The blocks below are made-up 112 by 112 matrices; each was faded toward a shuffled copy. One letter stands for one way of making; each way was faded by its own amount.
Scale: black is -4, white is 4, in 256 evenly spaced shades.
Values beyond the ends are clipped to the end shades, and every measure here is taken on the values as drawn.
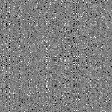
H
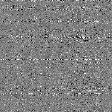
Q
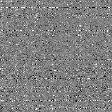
Q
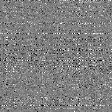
Q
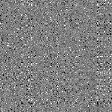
H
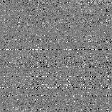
Q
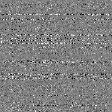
Q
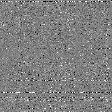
Q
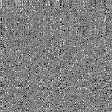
H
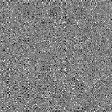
H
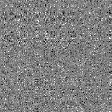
H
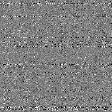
Q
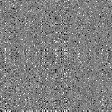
H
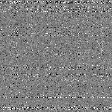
Q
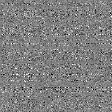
Q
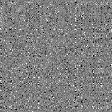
H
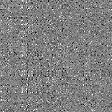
H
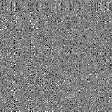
H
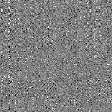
H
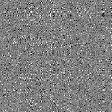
H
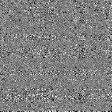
Q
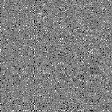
H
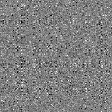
H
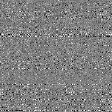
Q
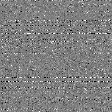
Q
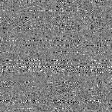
Q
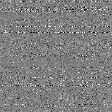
Q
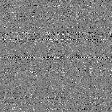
Q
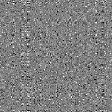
H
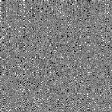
H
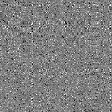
H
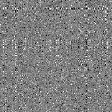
H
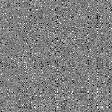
H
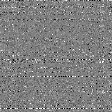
Q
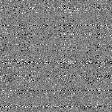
Q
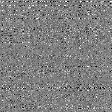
Q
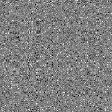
H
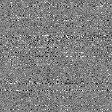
Q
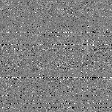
Q
